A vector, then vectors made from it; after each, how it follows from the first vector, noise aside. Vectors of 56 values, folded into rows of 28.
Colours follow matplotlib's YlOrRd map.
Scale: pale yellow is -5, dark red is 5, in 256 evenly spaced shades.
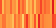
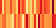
scaled up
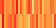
reversed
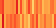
reversed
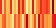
scaled up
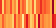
scaled up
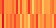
reversed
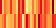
scaled up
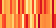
scaled up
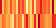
scaled up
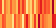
scaled up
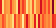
scaled up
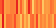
reversed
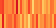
reversed
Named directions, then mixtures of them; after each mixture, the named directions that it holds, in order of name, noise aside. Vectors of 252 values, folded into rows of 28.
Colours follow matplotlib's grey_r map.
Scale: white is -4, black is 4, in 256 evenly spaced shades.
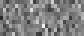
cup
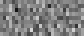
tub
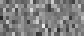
cup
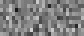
tub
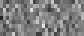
cup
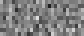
tub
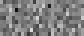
cup, tub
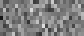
cup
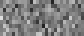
cup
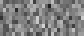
cup, tub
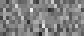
cup, tub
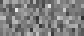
cup, tub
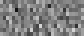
tub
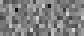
cup, tub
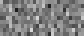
cup, tub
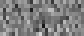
cup, tub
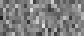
cup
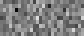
cup, tub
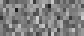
cup, tub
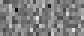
cup, tub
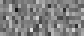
tub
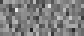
cup, tub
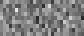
cup, tub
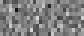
cup, tub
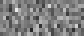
tub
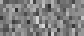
cup, tub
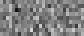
tub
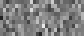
cup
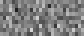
tub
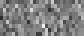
cup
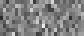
cup
